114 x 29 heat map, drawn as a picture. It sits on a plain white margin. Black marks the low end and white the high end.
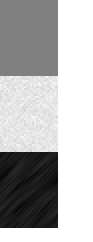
The table splits into 3 rows of 1 panel. Panel 1,1: middling, flat. Panel 2,1: very high, fine-grained, faint in contrast. Panel 3,1: very low, slanting up to the right, faint in contrast.
